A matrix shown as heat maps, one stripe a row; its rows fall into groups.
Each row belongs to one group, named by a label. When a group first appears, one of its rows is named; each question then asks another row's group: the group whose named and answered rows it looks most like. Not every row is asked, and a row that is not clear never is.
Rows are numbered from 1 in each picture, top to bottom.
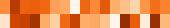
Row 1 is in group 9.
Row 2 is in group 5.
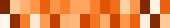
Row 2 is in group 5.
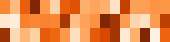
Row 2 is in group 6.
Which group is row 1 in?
5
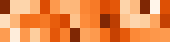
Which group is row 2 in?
6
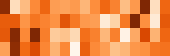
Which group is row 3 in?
9
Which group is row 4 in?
9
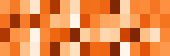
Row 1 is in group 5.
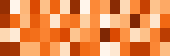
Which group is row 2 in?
9
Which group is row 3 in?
6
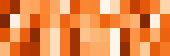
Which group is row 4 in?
5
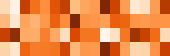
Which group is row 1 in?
6
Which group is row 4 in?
6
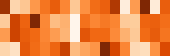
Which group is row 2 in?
9
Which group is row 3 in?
9
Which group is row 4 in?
6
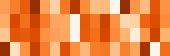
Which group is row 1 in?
5
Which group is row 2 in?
9
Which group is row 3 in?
9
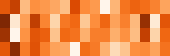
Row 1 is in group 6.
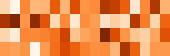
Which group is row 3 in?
6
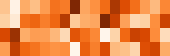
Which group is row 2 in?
6
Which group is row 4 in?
9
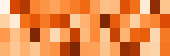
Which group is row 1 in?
5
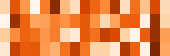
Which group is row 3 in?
9
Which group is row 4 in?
5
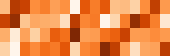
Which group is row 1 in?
9
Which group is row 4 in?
6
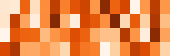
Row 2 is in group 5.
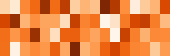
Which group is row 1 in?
6
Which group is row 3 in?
5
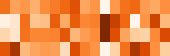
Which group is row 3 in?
6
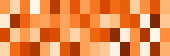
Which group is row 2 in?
5
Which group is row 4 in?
5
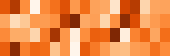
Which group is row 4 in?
9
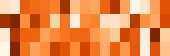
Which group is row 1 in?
6
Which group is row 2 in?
9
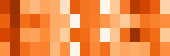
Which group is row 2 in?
9
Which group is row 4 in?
9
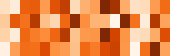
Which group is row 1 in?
6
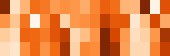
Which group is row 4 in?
6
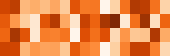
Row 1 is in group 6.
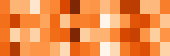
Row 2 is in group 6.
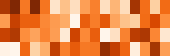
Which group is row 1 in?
9
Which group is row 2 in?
9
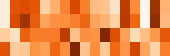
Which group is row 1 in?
5
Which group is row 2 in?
5
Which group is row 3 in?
6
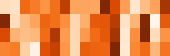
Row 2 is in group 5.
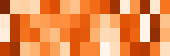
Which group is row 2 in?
5
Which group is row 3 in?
5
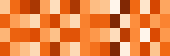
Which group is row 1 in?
5
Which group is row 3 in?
5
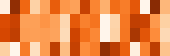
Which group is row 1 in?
5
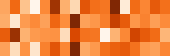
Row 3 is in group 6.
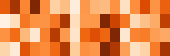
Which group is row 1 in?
9
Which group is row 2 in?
6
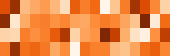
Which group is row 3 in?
6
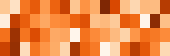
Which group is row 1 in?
6
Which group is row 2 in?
5
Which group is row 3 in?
9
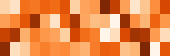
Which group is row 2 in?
5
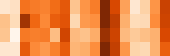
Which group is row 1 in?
6
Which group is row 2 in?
6
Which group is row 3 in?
6
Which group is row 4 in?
6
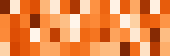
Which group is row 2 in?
9
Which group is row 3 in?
9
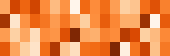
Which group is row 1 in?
9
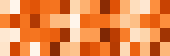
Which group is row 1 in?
6
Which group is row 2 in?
9
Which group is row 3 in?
6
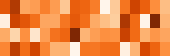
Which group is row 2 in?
5
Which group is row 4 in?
9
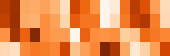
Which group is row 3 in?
9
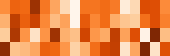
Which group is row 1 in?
9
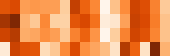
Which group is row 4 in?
5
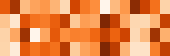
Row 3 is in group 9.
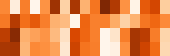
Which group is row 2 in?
9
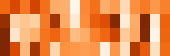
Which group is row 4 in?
9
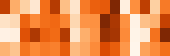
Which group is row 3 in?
6
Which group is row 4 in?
6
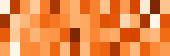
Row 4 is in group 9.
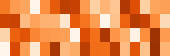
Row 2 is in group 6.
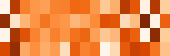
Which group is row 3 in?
5
